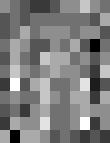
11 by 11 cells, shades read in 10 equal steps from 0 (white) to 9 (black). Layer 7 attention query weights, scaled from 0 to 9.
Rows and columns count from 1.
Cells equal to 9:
2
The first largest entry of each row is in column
4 1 1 10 1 10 10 10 3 1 2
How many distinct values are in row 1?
5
